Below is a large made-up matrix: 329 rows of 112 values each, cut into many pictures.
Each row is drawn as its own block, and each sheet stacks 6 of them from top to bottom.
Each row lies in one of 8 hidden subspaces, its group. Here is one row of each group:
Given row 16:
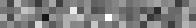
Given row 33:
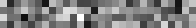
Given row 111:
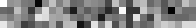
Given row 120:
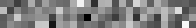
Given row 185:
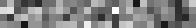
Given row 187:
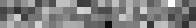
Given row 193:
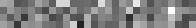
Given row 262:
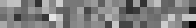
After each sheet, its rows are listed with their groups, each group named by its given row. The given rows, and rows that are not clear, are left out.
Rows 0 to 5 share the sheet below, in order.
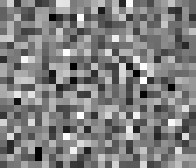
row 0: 187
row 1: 185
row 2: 33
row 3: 187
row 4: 120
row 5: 185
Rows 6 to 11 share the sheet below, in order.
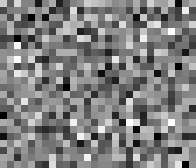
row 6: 16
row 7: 187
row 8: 185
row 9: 193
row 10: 111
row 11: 120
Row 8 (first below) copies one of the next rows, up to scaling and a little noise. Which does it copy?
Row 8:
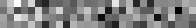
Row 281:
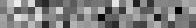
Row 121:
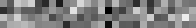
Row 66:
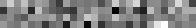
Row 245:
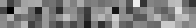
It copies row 281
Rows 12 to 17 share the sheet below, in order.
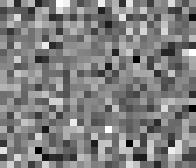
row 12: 187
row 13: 262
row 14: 185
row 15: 262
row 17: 120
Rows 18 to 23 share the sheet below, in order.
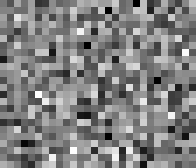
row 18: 185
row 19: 120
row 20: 111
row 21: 120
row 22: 187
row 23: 33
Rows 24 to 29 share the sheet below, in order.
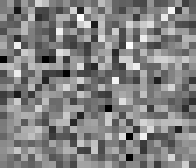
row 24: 111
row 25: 187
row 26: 111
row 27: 187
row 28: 33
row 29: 187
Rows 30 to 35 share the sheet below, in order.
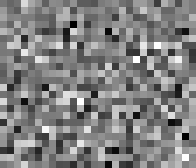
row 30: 33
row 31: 262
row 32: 185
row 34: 120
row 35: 185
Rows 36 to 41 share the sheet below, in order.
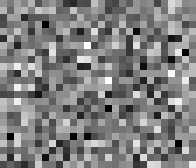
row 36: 111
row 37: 120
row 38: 187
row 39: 185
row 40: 33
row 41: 16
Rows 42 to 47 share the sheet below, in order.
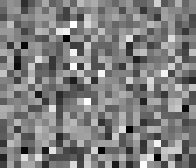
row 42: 33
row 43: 193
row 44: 111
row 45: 120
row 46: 187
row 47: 33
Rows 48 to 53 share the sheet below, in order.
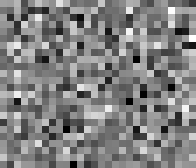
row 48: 193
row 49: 262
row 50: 185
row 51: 187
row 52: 16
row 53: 33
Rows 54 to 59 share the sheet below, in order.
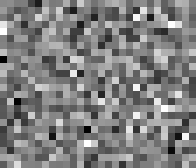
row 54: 111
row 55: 111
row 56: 111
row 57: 185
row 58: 120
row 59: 193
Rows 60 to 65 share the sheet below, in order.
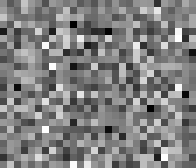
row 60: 33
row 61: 16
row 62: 33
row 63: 16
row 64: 16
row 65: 33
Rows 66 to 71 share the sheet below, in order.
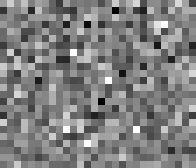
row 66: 185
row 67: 33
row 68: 187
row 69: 111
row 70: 16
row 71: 193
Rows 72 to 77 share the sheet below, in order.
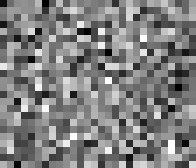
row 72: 111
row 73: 187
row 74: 185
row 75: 111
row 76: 33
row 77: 193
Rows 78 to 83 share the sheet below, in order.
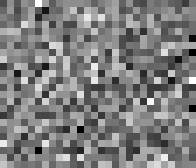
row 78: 111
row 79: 262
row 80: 111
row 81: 16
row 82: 111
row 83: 111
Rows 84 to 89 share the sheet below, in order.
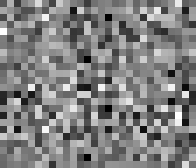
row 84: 16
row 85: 111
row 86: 187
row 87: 187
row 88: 16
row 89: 120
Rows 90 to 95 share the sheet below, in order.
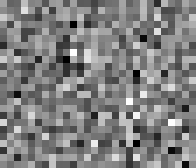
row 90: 33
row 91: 33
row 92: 16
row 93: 187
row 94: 120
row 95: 120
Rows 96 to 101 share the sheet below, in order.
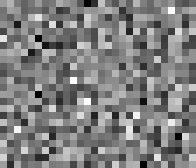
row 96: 193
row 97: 120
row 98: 33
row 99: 120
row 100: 120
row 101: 33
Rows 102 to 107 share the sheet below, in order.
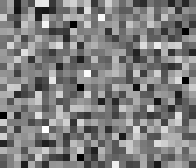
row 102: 111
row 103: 262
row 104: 120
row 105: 185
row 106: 16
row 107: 111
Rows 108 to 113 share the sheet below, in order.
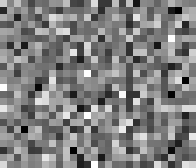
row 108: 120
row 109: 193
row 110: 120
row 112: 193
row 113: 111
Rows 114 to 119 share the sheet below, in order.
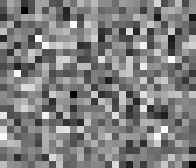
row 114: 33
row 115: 120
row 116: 187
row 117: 33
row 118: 111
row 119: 262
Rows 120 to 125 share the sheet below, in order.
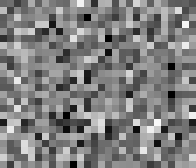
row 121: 185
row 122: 193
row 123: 193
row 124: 16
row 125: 33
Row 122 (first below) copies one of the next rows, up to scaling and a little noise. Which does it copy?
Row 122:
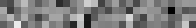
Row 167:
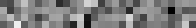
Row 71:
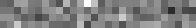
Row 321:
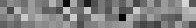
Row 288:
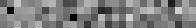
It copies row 167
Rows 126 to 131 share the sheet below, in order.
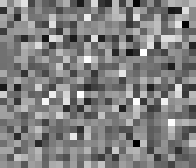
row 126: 120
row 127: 33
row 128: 193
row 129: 16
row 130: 193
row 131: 185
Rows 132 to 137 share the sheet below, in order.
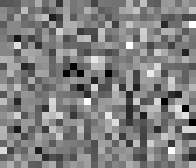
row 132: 262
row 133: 187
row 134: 16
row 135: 120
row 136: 262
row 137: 120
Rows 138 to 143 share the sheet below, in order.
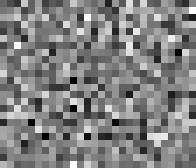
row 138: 262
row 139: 120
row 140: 33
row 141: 193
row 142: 185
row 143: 33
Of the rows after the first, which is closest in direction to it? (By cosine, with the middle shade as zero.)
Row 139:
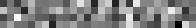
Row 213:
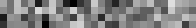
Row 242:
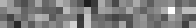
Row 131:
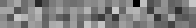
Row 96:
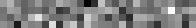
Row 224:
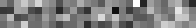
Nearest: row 242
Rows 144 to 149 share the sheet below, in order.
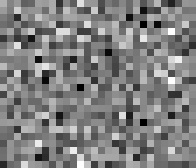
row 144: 187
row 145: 187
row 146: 111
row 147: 120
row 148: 187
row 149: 111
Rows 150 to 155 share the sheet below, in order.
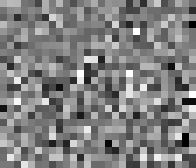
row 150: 262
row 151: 185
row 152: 193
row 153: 262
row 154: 120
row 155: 262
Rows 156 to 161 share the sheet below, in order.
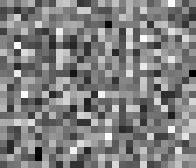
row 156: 187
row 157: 187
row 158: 187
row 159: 33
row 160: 187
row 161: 185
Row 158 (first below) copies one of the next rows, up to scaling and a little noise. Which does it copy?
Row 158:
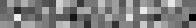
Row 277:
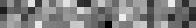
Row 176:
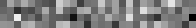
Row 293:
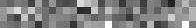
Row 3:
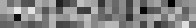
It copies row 176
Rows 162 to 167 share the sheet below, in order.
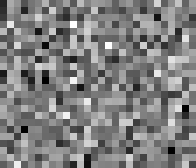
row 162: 33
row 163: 16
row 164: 111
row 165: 120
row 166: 193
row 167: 193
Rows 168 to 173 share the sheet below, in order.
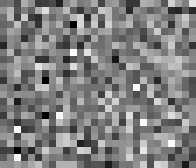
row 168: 193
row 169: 33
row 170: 111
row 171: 185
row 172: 187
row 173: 187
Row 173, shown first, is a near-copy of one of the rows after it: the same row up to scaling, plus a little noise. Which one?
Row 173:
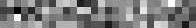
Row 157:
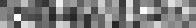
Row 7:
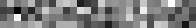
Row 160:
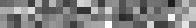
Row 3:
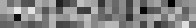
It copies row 7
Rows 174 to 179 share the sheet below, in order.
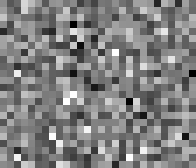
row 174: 33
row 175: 111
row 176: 187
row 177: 16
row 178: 120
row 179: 187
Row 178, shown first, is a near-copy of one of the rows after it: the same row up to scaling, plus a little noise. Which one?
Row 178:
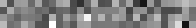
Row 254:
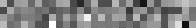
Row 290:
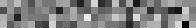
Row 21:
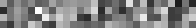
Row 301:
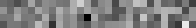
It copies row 254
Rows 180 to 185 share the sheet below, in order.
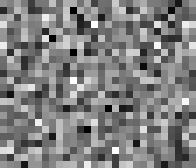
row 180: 111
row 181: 33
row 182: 33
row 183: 185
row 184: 120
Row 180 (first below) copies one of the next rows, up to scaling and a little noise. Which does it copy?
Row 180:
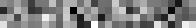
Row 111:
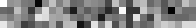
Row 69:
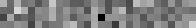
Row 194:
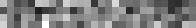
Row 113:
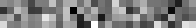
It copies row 113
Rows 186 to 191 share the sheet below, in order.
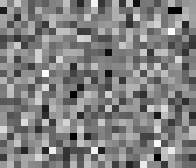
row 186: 120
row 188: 16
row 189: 185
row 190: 33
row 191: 33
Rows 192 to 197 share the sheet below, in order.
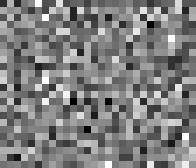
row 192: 16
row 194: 111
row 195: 16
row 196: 120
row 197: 187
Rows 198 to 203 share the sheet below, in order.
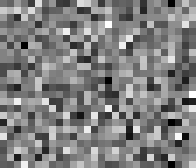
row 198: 187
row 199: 193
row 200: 187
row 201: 262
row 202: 120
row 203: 111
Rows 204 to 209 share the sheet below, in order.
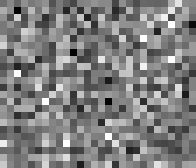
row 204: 111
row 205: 33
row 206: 187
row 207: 16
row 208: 185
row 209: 111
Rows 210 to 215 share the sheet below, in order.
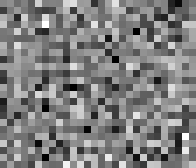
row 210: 111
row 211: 185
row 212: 111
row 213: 111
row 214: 120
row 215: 16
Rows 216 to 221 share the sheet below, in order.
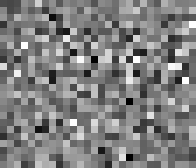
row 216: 262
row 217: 193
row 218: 120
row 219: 187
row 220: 111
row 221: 187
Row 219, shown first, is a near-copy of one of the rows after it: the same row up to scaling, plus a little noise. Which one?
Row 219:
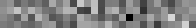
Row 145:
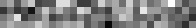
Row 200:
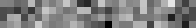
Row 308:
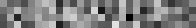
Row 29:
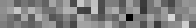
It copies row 29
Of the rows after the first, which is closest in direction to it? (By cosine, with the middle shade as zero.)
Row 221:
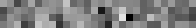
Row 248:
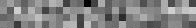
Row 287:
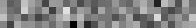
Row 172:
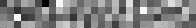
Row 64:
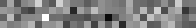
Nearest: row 64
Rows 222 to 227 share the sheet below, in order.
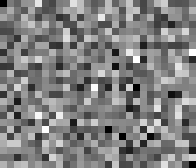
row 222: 111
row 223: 262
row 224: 185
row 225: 120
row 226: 16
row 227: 262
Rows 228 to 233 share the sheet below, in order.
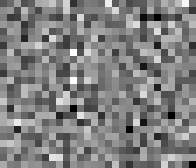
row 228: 262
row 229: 33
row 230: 33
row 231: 33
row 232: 187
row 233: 262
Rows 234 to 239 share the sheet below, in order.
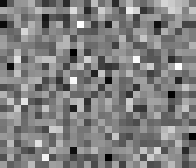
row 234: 111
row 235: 33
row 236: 193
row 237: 193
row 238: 262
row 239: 16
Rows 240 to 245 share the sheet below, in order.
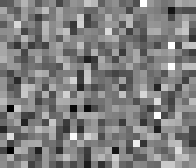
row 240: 193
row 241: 262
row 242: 193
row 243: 33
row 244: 33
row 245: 185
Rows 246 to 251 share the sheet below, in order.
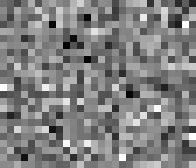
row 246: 120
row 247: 16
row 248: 193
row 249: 111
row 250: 262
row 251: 193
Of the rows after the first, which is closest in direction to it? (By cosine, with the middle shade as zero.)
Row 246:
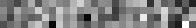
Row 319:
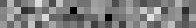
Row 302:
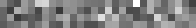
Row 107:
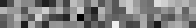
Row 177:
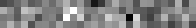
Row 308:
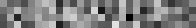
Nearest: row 107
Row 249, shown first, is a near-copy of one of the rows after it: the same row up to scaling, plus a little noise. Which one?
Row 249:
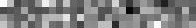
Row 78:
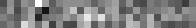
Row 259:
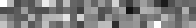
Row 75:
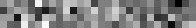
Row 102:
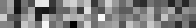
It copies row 259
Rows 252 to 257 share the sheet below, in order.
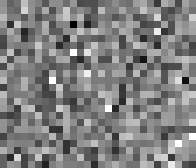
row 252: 33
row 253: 33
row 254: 120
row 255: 187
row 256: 262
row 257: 111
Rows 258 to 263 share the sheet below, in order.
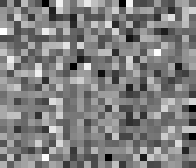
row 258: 187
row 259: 111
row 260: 185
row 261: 262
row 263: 16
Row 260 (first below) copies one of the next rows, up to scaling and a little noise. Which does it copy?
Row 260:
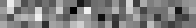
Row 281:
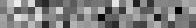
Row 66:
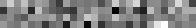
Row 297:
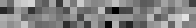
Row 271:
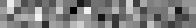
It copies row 271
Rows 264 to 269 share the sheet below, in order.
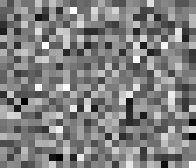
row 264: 111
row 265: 16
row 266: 185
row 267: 193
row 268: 262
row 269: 262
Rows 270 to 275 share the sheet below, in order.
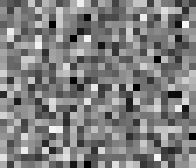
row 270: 120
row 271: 185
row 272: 33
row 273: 120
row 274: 262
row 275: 33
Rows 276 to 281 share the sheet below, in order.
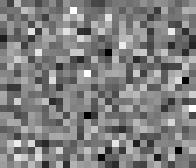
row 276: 16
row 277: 187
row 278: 120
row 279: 262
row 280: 193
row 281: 185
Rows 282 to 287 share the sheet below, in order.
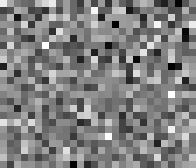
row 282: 111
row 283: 16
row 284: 120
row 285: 193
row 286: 187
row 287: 33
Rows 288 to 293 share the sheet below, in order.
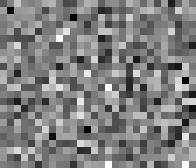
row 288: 193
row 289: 187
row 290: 120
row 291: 262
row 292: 120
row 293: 187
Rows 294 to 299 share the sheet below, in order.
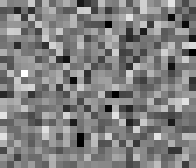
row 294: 187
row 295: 262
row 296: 193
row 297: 185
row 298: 111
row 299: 120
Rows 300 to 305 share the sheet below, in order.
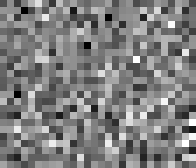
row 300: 16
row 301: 120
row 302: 185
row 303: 111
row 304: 262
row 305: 262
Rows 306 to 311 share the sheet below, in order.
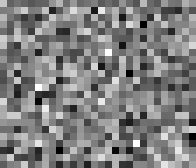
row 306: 33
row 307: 187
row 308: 187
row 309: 111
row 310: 262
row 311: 185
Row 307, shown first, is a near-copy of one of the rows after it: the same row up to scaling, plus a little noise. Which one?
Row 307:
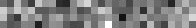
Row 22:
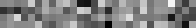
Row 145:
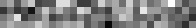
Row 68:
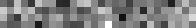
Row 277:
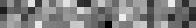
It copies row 68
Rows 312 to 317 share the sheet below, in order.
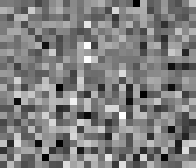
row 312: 185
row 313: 120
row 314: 193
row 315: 187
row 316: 187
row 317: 16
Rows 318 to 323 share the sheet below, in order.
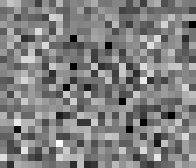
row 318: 262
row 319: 16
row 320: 33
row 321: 193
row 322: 187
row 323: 33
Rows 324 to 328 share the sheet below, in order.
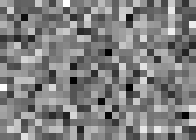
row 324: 193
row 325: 187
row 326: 33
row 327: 111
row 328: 262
